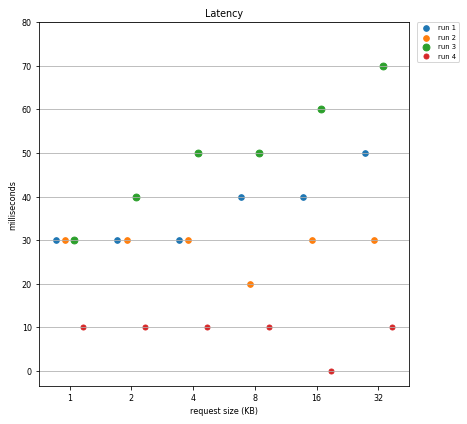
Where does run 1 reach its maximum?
32
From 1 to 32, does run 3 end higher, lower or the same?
higher
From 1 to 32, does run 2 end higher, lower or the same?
the same
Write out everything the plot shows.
Title: Latency
x-axis: request size (KB), ticks 1 2 4 8 16 32
y-axis: milliseconds, ticks 0 10 20 30 40 50 60 70 80
Legend: run 1, run 2, run 3, run 4
Values:
run 1: 30 30 30 40 40 50
run 2: 30 30 30 20 30 30
run 3: 30 40 50 50 60 70
run 4: 10 10 10 10 0 10
